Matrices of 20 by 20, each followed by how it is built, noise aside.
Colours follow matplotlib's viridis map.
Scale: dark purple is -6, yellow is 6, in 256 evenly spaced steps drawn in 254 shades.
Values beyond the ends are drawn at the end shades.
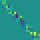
banded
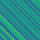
Toeplitz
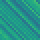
Toeplitz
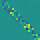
banded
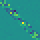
banded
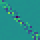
banded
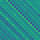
Toeplitz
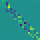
banded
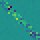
banded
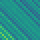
Toeplitz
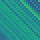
Toeplitz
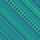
Toeplitz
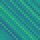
Toeplitz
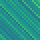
Toeplitz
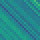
Toeplitz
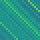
Toeplitz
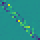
banded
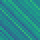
Toeplitz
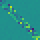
banded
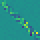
banded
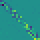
banded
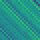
Toeplitz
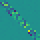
banded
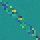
banded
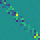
banded
